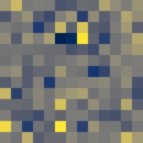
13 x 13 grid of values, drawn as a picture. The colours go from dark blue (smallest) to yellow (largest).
Roughest part: top middle. Seam: none. Average level on the scale: 50%. Mirror symmetry: none. Slope: none. Odd patch: rougher, in the top middle.
